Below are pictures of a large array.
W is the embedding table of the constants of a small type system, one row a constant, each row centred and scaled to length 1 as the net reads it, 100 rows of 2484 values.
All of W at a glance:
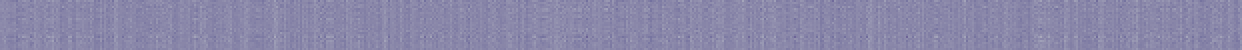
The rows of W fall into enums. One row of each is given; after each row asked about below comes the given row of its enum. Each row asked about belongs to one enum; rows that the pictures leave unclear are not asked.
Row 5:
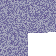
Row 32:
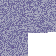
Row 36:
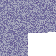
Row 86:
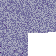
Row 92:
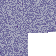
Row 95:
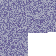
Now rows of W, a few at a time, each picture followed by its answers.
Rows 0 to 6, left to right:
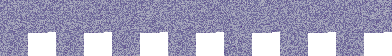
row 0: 36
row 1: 36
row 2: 32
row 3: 36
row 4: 92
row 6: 95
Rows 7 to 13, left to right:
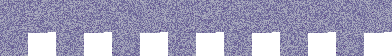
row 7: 32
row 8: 36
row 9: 86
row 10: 95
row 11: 36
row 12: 5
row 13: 86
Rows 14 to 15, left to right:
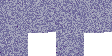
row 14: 92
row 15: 86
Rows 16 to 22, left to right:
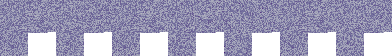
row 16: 32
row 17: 36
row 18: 32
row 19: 95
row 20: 86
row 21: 32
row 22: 5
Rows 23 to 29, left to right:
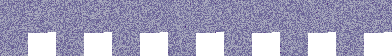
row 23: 32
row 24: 95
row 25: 5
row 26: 92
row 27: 5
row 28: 86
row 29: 36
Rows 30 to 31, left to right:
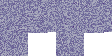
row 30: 32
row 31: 92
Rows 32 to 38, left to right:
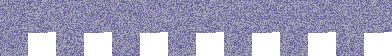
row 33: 5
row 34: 86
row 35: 32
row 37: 36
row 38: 92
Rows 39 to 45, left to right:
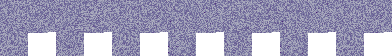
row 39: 5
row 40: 32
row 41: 5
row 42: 86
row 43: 36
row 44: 86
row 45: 5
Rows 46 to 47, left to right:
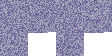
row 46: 5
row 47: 95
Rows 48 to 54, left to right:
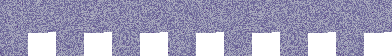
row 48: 92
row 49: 32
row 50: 5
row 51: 86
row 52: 32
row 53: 5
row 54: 86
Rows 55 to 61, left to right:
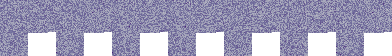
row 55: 36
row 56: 86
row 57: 92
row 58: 92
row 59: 32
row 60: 95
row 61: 86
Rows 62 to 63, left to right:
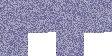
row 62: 36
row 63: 86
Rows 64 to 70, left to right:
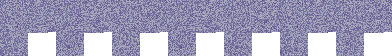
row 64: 92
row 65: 32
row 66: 5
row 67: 32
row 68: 95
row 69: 92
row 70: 36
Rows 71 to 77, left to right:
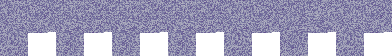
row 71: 5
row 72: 36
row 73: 36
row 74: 36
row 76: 32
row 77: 5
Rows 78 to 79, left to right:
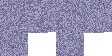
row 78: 32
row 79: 86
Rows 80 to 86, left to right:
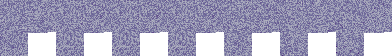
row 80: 32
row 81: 5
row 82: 5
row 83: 5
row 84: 36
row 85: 92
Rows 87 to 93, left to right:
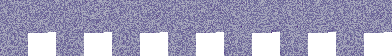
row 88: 95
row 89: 5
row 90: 36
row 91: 92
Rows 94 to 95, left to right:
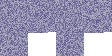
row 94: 5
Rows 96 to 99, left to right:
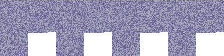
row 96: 5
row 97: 86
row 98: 32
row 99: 36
